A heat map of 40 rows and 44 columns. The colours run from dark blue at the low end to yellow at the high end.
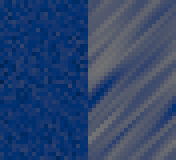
The table splits into one row of 2 panels. Panel 1,1: very low, fine-grained, faint in contrast. Panel 1,2: low, slanting up to the right.
